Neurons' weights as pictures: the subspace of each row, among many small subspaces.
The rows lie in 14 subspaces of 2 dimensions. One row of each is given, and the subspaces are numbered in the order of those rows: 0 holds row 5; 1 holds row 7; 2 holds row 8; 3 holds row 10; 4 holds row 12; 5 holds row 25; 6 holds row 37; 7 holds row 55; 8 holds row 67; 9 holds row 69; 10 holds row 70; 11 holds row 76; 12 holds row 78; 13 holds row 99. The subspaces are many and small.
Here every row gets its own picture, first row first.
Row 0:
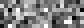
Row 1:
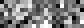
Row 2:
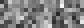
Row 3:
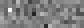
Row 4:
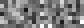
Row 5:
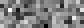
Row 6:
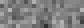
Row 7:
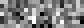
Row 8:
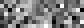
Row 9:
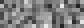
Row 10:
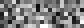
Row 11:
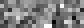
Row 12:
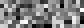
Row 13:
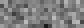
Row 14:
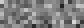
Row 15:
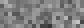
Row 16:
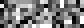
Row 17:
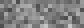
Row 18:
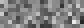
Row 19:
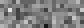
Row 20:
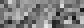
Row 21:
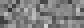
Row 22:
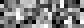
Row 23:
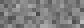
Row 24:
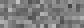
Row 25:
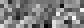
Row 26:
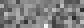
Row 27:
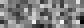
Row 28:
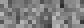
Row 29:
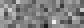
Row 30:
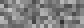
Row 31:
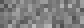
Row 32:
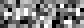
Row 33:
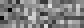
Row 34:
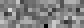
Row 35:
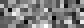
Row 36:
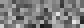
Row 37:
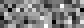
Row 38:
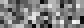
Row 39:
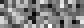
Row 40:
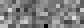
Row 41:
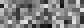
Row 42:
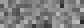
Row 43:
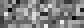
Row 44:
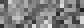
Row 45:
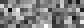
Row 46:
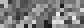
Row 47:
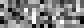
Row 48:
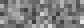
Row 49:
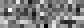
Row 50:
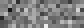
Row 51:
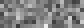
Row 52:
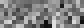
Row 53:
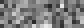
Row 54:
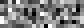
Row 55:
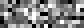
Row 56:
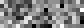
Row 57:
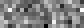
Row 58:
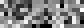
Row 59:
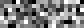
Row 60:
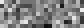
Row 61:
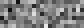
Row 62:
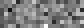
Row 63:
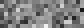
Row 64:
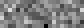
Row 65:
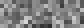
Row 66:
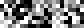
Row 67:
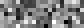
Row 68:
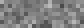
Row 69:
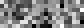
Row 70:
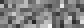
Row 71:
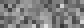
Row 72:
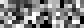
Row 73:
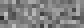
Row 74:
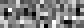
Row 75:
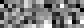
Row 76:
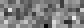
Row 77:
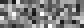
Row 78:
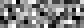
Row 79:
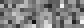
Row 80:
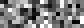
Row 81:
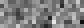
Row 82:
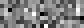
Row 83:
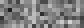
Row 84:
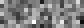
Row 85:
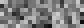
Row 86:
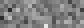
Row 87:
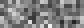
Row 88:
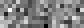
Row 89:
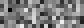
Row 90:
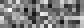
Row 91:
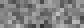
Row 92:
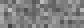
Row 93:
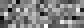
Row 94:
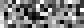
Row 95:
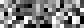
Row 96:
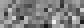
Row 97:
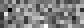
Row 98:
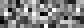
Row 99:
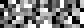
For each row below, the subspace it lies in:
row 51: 8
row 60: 4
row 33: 9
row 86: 6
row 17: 3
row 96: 7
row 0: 0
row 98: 8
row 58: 9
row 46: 5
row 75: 6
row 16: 4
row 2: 11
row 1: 9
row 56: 9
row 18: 13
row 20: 5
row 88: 2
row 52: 7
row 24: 11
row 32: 5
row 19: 0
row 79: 10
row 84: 8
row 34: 8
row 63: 4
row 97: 3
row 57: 6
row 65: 4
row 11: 11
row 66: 9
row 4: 1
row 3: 0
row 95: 7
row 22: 8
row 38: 7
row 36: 3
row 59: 12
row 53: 10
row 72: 7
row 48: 1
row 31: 4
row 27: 8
